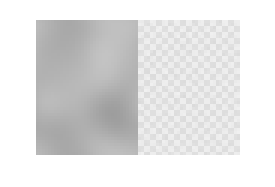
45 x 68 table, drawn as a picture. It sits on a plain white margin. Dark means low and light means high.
The table splits into one row of 2 panels. Panel 1,1: high, smooth, faint in contrast. Panel 1,2: very high, checkered, faint in contrast.
